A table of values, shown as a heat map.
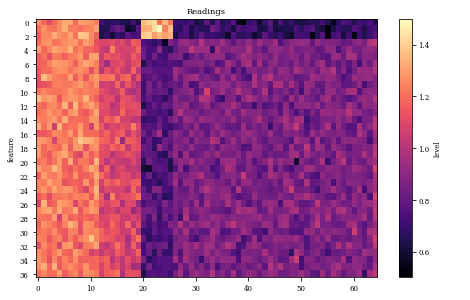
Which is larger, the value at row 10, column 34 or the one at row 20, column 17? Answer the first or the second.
the second
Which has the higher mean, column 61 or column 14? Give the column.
14
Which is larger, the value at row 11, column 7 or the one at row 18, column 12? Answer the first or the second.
the first
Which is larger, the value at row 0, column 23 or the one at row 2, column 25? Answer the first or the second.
the second
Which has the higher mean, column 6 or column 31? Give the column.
6
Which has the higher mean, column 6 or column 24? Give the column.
6
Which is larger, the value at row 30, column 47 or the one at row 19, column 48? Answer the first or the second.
the second
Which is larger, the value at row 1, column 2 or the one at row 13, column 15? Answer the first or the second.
the first
